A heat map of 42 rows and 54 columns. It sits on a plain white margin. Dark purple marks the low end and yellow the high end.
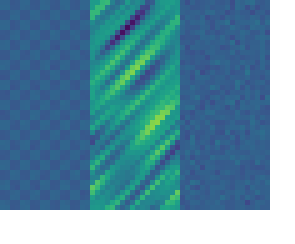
It is made of 1 by 3 panels. Panel 1,1: low, checkered, faint in contrast. Panel 1,2: middling, slanting up to the right, strong in contrast. Panel 1,3: low, fine-grained, faint in contrast.
